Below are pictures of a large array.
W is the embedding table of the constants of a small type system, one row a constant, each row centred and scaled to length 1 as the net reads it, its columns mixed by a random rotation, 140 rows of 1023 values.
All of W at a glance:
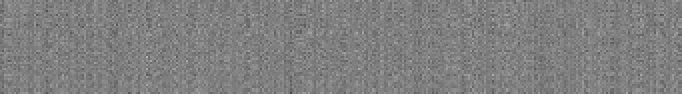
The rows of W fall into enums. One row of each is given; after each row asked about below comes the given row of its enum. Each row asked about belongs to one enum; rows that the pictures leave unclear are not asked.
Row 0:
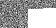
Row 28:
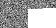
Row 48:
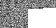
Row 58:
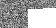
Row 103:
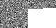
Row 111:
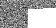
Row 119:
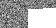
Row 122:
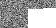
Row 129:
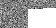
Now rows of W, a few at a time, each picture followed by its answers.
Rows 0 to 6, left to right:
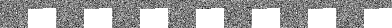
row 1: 122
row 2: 122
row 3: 129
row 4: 111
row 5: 0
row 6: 122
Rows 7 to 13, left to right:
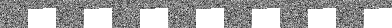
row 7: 119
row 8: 111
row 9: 48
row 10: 119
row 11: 111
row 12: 58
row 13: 111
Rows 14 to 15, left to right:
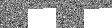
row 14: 103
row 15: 119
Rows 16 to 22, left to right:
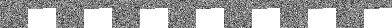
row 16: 122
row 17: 119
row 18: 111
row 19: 129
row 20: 103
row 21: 0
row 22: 48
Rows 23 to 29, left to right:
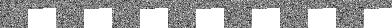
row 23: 48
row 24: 119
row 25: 129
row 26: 103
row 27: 111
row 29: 111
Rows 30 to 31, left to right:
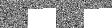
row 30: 111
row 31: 103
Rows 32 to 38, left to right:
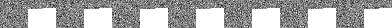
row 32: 28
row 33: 48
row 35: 28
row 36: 0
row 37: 0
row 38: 48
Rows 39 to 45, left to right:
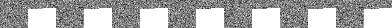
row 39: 28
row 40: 111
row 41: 28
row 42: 129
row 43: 48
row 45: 111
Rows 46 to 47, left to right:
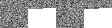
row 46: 122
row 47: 48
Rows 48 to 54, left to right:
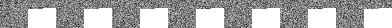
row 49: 122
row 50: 122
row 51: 129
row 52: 122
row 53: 129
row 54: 28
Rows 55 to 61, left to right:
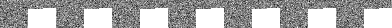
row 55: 111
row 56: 122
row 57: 119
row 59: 28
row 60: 103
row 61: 122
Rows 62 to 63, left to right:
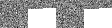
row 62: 0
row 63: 119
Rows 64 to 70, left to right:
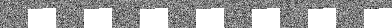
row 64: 28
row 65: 119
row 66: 111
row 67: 119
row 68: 58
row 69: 48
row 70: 129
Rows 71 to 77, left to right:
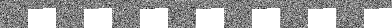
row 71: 119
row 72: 28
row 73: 129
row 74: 111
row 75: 129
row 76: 122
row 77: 122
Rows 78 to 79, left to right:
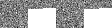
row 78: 0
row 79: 103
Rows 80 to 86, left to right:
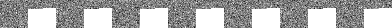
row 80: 0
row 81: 129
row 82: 111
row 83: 103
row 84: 28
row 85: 129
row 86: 28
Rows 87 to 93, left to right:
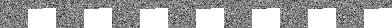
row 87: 28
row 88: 48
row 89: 103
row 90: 119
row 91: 129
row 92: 129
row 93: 119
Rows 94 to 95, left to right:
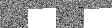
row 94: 122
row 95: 111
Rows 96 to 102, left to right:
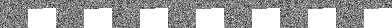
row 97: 129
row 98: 48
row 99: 103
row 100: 119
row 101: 48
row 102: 28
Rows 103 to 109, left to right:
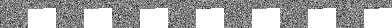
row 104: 28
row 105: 119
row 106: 129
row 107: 0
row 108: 129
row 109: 48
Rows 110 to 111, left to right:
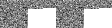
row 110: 111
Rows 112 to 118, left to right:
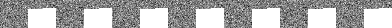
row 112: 28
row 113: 111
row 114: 122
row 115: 28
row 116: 119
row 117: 111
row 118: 28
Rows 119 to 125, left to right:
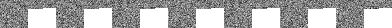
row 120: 119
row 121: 48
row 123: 48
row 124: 122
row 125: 129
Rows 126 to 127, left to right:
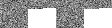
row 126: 129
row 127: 122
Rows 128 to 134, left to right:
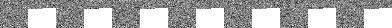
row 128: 28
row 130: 111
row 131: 122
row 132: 28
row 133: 48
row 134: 119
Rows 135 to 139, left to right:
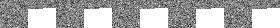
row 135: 119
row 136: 48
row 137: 28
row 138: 122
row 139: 119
